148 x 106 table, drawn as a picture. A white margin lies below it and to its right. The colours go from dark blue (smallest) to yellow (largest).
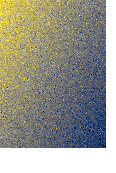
There is an overall slope up to the top left. There are no regular stripes. The bottom right is the ninth with the lowest average. No single row or column stands out from its neighbours. Overall the values sit about 50% of the way up the scale. The top left is the ninth with the highest average.
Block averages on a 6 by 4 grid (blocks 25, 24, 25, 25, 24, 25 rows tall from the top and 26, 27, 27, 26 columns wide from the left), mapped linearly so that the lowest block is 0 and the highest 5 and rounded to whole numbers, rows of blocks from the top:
5 4 3 2 / 5 4 3 2 / 4 3 2 1 / 4 3 2 1 / 3 2 1 0 / 3 2 1 0
